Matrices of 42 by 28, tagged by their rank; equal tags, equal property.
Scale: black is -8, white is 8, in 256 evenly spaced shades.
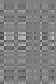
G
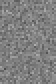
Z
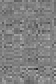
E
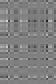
G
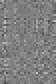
E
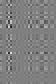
G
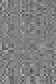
E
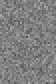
Z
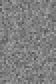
Z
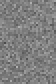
Z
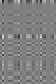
G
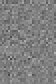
E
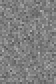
Z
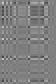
G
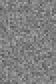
Z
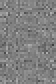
E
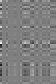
G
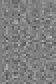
E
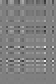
G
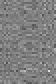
E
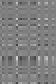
G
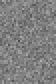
Z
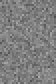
Z
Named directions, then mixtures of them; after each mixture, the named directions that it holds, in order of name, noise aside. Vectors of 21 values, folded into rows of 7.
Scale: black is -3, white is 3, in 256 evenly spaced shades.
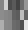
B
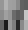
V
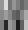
B, V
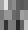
B, V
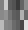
B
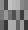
B, V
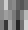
B, V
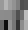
V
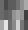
V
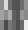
B, V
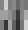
B, V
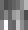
V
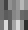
B, V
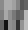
V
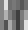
B, V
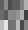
B, V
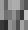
B, V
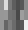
B, V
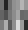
B, V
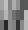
V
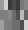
B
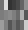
B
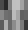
B, V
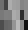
B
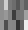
B, V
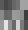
V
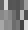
B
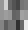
B, V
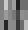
B, V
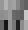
V
